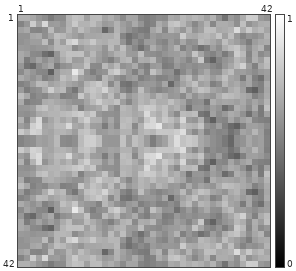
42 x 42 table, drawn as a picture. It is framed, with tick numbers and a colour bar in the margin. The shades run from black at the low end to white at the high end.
No overall slope runs across the table. The top and bottom halves mirror each other. The values follow a bell shape. No single row or column stands out from its neighbours.
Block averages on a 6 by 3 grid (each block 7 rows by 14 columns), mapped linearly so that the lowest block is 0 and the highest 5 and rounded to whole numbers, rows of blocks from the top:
3 1 3
2 1 2
4 5 0
4 5 0
2 1 2
3 1 3
